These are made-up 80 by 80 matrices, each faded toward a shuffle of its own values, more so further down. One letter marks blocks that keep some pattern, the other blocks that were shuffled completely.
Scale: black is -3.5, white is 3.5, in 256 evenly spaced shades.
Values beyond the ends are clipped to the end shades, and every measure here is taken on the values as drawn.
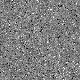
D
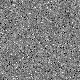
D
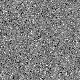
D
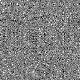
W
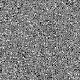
W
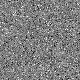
D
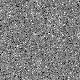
D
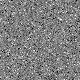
D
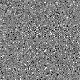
W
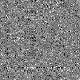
W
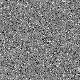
D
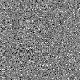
W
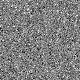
D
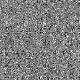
W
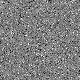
D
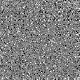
W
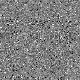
W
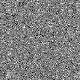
W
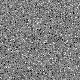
D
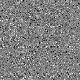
W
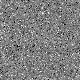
D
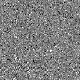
W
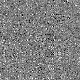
W
